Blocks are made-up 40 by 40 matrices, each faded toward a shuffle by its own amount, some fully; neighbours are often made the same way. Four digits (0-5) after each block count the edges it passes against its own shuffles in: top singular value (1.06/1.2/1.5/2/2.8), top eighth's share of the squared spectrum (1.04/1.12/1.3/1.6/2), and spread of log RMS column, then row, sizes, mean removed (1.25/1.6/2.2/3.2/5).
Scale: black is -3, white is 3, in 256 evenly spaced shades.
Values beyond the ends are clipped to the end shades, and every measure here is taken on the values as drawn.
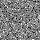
0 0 0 0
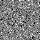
2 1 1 0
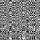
4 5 3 3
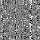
3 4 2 2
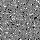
1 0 0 0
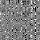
3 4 2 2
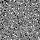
0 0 0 0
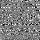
1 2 0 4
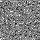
0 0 0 1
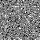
0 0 0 0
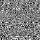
1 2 0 3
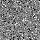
0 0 0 0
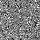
0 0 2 0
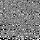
3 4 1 3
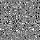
2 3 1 2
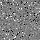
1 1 0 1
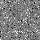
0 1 0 0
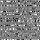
3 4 1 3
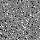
1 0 0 0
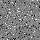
1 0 0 0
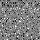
2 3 1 1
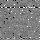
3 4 0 2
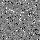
0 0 0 0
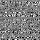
1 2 0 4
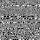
2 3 0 3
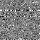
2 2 0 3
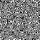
1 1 0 2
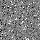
0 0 0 0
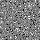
0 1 0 0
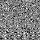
1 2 0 2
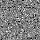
0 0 0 1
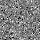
0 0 0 1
